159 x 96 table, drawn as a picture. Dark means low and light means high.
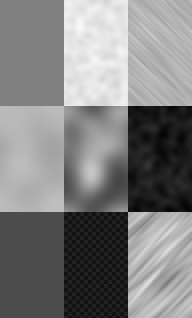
It is made of 3 by 3 panels. Panel 1,1: middling, flat. Panel 1,2: very high, blotchy, faint in contrast. Panel 1,3: high, slanting down to the right, faint in contrast. Panel 2,1: high, smooth, faint in contrast. Panel 2,2: middling, smooth, strong in contrast. Panel 2,3: very low, blotchy, faint in contrast. Panel 3,1: low, flat. Panel 3,2: very low, checkered, faint in contrast. Panel 3,3: high, slanting up to the right.
